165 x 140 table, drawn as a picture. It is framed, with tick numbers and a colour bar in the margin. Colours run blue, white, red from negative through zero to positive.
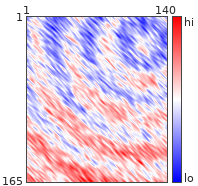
The histogram is bell-shaped. There are no lone odd cells. No single row or column stands out from its neighbours. Rings spread out from the top right. The field climbs toward the bottom. Overall the values sit about 50% of the way up the scale.
